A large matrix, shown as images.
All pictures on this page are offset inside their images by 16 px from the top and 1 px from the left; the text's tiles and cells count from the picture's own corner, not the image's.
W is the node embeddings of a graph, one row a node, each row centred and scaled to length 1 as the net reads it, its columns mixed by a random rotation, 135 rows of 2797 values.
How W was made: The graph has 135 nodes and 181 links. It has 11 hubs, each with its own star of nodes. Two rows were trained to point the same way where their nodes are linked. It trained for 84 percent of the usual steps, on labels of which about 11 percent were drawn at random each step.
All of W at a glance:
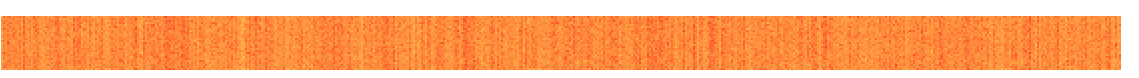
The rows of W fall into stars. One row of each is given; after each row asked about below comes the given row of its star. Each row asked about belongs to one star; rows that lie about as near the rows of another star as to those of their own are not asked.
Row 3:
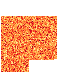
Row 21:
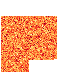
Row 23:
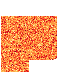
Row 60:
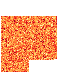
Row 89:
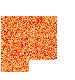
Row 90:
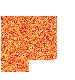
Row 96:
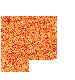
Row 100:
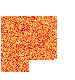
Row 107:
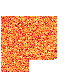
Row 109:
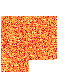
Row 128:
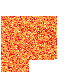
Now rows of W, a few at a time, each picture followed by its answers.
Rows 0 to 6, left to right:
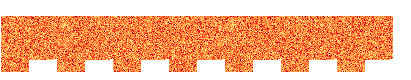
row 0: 107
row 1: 23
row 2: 107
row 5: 3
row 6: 89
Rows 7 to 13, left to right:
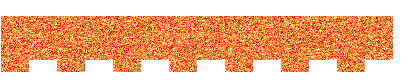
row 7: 109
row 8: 96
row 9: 60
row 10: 109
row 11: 89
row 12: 60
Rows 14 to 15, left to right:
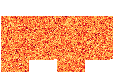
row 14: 89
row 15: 107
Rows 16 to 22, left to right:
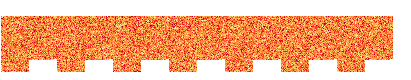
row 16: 96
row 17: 90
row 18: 23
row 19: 109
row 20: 109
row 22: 21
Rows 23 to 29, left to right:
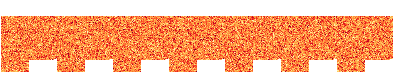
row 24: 96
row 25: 107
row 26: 107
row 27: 96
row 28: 90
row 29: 96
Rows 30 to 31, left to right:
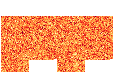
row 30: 60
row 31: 60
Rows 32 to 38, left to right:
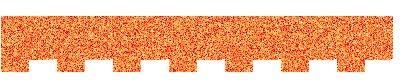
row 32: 23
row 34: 60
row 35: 3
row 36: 128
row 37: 21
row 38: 128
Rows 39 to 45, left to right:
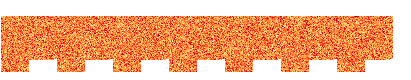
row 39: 3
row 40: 89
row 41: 23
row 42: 107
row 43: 90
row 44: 90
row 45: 23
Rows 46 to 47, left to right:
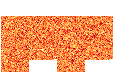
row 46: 90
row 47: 107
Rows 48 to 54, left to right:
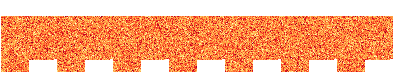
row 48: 21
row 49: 21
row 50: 90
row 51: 60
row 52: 89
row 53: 100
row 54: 107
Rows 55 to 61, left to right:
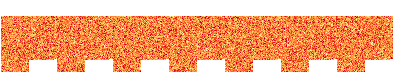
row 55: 109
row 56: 100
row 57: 3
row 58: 3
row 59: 96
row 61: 107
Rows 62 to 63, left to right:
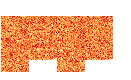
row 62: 60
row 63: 90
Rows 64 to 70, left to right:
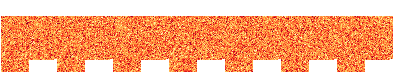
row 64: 21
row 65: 3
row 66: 23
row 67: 107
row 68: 23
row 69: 100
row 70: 23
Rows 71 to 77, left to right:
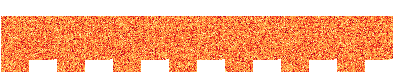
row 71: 109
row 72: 89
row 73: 23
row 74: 60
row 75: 21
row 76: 23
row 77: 60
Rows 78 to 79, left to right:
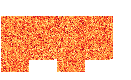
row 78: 3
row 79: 90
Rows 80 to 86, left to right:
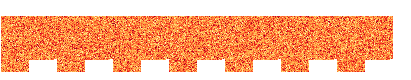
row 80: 100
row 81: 100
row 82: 3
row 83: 23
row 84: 90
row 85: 21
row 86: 90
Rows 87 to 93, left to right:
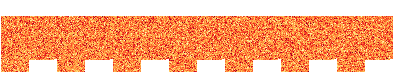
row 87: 89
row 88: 90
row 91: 107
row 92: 107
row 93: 60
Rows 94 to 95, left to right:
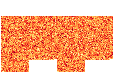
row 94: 60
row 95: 21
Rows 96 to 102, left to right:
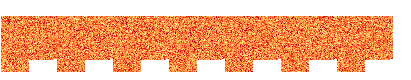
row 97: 100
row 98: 128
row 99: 23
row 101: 96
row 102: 128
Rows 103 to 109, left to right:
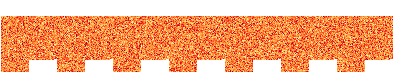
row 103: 23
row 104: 23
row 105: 109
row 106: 128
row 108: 90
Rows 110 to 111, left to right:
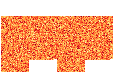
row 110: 89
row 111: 3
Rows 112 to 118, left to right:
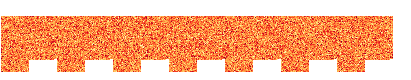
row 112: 3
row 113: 3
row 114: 96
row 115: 89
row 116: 89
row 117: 3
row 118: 100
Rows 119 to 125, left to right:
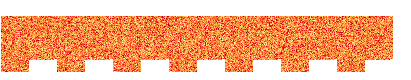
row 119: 107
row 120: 60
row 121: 60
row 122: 128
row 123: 21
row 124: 89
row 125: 100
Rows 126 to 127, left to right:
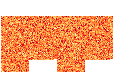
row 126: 21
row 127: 107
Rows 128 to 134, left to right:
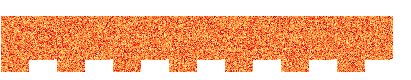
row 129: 128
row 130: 60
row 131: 96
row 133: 96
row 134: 109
